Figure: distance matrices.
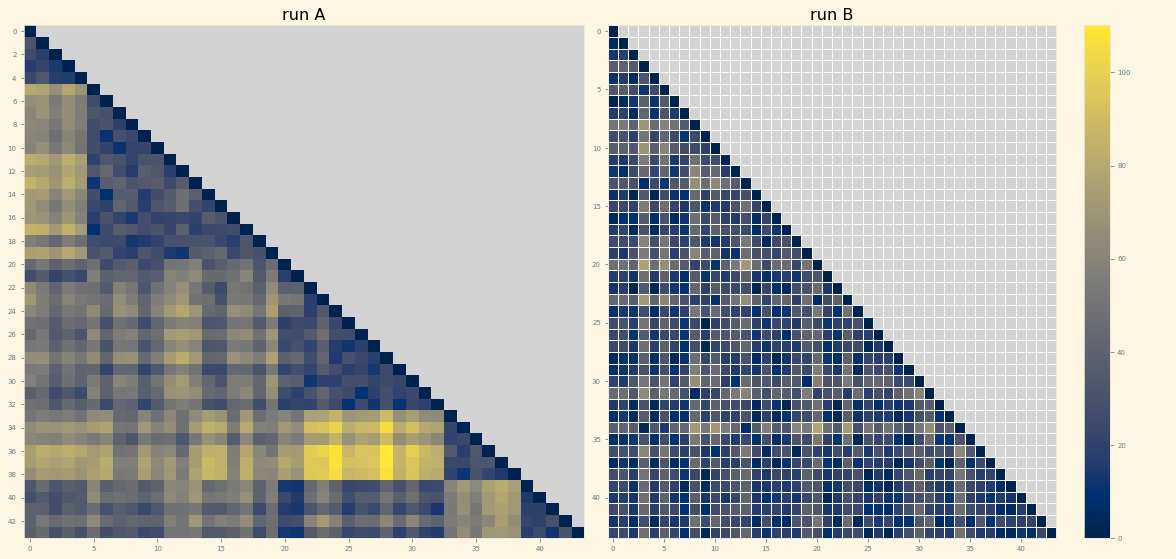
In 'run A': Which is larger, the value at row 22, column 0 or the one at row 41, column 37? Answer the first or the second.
the second
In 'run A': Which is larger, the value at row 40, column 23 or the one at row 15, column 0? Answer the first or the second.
the second
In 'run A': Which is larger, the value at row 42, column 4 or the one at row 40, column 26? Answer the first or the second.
the first
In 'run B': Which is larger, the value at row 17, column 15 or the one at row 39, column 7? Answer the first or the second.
the first
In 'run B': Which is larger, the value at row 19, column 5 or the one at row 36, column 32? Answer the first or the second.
the first
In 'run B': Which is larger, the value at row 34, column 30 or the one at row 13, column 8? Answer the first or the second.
the second
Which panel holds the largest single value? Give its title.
run A
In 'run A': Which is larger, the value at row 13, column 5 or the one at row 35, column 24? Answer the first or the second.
the second
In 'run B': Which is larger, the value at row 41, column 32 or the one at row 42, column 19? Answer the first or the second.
the second
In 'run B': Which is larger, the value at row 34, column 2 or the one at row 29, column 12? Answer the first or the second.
the first
